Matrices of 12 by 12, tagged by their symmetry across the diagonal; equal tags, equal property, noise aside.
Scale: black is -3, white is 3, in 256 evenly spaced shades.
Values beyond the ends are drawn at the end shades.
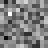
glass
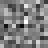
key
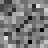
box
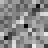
box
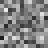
glass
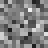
key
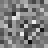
box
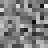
glass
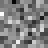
key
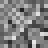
box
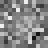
box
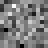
glass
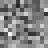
glass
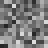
glass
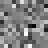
key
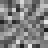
key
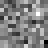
glass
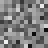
box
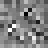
key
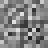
box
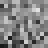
glass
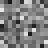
key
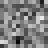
key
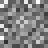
box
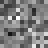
box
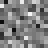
key
